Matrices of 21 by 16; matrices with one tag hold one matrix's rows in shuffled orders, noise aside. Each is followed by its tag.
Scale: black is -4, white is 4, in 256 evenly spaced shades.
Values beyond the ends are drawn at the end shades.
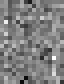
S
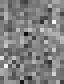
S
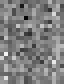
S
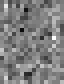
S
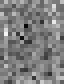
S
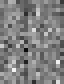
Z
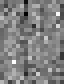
Z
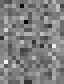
S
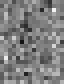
S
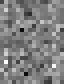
S
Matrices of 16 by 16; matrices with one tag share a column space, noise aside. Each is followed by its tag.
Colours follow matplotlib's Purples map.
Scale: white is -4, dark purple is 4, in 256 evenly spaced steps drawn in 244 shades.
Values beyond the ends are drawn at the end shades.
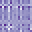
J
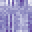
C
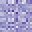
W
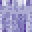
C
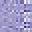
W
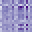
J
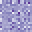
W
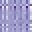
J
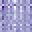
J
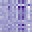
J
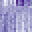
C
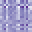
J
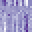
C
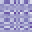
W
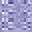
W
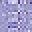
W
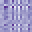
J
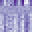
C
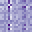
J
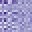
W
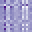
J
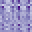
J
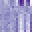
C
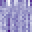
C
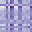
J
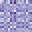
W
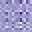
W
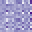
W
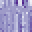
C
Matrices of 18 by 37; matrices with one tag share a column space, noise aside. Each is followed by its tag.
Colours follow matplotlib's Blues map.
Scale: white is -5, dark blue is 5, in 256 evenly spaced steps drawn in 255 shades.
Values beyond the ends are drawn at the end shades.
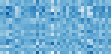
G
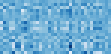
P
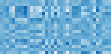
G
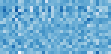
G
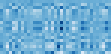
P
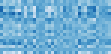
G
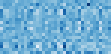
P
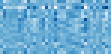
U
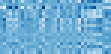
U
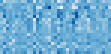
U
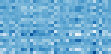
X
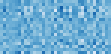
G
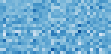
X
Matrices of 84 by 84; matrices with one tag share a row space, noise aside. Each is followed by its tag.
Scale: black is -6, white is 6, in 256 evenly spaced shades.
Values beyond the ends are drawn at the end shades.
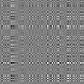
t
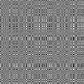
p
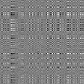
t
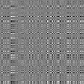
t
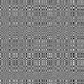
p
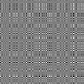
p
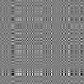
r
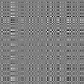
t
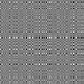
p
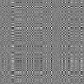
r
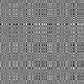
p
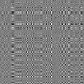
r
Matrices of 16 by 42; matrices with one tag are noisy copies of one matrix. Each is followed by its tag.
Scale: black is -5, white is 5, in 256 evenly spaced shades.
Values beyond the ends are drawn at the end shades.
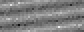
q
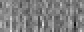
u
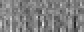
u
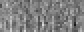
u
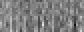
u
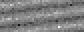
q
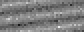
q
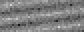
q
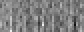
u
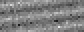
q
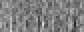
u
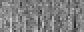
u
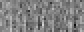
u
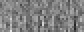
u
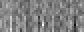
u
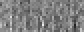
u
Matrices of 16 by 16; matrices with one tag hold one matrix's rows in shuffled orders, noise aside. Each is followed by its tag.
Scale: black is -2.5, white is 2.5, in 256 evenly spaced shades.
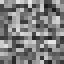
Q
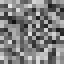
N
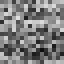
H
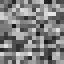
Q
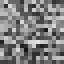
H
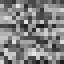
H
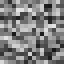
Q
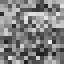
H
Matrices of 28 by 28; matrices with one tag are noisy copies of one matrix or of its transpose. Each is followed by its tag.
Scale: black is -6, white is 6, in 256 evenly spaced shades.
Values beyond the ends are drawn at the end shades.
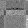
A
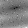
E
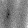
E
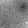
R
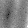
E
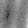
E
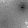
R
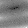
E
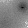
R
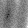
E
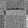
A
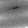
E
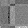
A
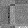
A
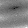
E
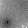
R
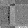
A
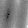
E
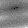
E
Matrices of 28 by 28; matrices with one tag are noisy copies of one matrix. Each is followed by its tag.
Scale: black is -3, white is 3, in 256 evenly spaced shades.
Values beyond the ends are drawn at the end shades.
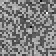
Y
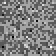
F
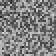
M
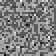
M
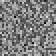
Y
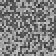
M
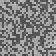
Y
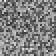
M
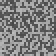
M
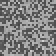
F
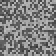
F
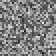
Y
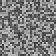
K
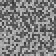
M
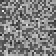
F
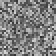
Y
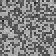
K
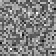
Y
